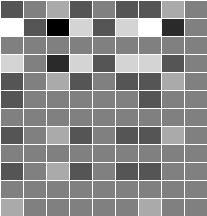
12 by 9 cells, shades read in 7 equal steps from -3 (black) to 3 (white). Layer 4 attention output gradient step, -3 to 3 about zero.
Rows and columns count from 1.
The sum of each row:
-2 3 0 4 -2 -2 0 -2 0 -3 0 2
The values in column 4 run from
-1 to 2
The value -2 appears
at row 2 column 8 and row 4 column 3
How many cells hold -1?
22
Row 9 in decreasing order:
0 0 0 0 0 0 0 0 0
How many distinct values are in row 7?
1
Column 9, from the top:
0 0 0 0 0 0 0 0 0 0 0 0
